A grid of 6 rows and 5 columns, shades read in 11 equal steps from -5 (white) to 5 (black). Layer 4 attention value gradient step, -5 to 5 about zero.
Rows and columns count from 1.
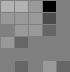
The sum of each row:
0 -1 -1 0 0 1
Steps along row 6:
up down down up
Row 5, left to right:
0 0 0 0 0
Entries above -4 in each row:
5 5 5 5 5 5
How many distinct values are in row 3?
3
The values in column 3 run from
-1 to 0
